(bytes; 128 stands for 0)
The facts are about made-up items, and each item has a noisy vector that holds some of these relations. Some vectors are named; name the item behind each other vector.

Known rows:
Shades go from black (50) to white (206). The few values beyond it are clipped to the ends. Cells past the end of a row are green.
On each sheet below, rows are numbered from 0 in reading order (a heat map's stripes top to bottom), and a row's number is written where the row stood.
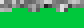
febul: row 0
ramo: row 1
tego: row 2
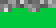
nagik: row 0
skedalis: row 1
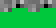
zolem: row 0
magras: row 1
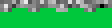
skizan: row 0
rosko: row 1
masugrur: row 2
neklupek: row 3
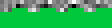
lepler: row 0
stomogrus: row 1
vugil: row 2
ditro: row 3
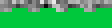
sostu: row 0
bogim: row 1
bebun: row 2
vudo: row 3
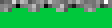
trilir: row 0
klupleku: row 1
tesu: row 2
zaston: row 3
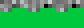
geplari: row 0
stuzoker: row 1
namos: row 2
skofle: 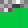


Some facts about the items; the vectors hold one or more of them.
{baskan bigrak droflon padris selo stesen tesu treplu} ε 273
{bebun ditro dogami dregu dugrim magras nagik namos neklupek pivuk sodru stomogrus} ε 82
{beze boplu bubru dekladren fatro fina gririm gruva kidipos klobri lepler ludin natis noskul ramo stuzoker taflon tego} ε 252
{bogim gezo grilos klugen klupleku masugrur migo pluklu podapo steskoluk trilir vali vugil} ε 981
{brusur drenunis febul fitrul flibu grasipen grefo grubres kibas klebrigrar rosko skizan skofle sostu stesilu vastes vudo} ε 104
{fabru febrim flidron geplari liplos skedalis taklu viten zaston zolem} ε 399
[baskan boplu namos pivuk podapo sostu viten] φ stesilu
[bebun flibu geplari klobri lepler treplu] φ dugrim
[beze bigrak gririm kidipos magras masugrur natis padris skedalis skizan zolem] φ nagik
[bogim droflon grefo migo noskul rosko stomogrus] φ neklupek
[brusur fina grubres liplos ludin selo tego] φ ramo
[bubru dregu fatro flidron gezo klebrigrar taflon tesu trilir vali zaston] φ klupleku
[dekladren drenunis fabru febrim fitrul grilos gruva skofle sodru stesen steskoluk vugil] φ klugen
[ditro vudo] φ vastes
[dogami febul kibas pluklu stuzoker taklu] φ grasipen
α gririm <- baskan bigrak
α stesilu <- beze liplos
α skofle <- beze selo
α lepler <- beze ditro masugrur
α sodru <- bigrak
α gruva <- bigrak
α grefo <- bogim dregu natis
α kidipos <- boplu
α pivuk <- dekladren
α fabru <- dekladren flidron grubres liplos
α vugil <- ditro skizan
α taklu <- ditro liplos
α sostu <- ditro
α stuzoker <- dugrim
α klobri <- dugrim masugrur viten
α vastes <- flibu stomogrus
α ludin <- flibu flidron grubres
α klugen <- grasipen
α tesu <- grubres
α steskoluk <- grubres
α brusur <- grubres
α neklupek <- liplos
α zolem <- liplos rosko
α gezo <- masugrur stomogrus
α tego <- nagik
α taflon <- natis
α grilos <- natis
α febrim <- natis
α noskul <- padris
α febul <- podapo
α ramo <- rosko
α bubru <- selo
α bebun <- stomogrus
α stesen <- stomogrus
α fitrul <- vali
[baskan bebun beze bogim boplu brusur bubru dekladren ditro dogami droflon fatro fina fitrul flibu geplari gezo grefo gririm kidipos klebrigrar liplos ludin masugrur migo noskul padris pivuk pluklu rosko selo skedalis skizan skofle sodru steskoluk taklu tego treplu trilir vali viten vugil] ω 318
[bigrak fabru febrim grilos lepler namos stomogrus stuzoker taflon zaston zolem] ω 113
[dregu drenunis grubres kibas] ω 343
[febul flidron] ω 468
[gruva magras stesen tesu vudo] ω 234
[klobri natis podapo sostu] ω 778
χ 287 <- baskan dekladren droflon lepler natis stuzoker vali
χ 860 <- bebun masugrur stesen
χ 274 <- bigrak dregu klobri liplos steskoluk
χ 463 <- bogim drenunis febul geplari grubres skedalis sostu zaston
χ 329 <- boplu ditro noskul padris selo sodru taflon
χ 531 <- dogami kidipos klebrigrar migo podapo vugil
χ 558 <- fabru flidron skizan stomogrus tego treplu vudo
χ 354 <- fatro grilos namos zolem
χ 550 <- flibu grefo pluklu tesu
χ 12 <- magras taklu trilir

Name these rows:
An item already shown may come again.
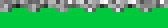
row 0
tesu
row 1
klebrigrar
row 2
boplu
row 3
drenunis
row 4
drenunis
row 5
grubres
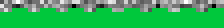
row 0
sodru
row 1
padris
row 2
febrim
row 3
pluklu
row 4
febul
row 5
fatro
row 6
stesen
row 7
kidipos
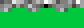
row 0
noskul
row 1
klugen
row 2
grubres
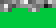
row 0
skizan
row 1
dugrim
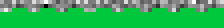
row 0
podapo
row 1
gruva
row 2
kibas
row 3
febul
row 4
selo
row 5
klebrigrar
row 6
flibu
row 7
beze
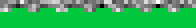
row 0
stomogrus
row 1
treplu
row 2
flidron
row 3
dregu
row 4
ditro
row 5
gruva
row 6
ditro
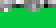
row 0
fabru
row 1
natis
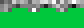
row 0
fina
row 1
dekladren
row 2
fitrul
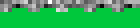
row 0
pluklu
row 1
taflon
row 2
flidron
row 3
pluklu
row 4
grefo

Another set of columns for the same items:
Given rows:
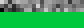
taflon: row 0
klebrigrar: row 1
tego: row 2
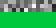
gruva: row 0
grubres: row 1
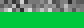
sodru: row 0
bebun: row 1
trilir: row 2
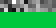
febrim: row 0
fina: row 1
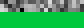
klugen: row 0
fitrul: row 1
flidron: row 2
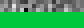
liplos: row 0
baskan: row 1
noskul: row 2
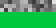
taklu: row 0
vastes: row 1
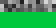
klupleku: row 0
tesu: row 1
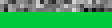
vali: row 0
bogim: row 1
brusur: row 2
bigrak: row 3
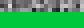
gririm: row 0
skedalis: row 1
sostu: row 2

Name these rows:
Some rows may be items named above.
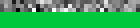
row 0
dregu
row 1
grilos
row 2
dekladren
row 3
fitrul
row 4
flibu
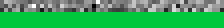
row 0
podapo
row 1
drenunis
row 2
febul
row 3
stomogrus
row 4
vudo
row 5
ditro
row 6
stesen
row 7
ditro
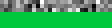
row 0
flidron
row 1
fabru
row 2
beze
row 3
stomogrus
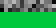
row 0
zaston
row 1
natis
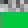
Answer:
skofle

